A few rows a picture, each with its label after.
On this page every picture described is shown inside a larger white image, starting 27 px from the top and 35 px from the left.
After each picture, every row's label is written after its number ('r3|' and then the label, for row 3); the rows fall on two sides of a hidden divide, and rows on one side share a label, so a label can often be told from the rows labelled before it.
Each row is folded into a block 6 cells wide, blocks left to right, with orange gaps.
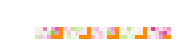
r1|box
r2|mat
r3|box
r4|mat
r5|box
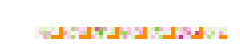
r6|mat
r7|mat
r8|mat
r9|box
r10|mat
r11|box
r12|mat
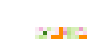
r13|mat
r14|mat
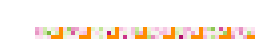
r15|mat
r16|box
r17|mat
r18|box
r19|box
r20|box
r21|mat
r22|box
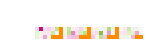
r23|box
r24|box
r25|mat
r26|mat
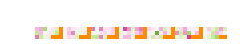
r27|mat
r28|box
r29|box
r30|box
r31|mat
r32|box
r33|mat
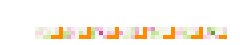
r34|mat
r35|box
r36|box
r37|mat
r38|mat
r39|mat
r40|mat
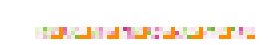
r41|mat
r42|mat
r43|box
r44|box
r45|box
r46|mat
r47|mat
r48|box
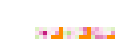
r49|box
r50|box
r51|box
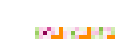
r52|box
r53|mat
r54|mat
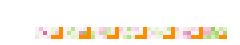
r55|box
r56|mat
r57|box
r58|mat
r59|mat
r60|box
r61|mat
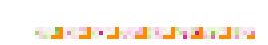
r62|mat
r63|mat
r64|box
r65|box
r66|box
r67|box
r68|mat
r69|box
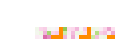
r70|box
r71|box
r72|box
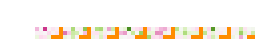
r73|box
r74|mat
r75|mat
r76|mat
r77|box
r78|mat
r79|mat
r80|mat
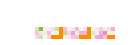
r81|mat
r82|box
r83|box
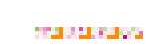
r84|box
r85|box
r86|box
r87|box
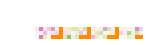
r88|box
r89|mat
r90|mat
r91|mat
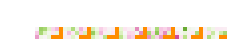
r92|mat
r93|mat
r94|box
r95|box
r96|mat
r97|mat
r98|mat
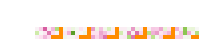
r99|box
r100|mat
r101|box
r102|box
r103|box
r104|mat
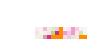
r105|box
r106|box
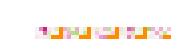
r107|box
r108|mat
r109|box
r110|box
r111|box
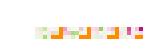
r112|mat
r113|mat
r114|mat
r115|box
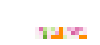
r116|mat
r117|box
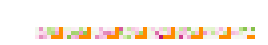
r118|box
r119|mat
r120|box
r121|mat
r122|box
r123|box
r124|mat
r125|mat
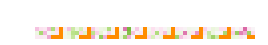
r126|box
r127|mat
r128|mat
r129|mat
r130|mat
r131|box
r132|mat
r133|box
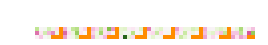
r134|mat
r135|mat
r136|mat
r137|mat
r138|mat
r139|mat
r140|mat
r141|mat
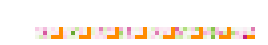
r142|box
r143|mat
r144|box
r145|box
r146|box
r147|mat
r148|mat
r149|box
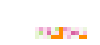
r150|box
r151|box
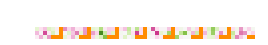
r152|box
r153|box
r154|mat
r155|mat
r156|box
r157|mat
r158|mat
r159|box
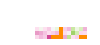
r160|box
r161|mat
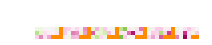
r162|box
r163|box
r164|mat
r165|box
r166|box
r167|box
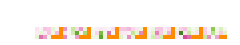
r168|box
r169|mat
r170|mat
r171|box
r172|box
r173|box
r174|mat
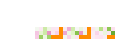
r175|mat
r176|mat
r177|mat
